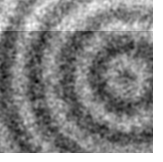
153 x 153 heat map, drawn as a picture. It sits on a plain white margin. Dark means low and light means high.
Rings spread out from the middle right. No lone cell stands out from its neighbours. The top part is higher, up to a seam about 20% of the way down. The values follow a bell shape.
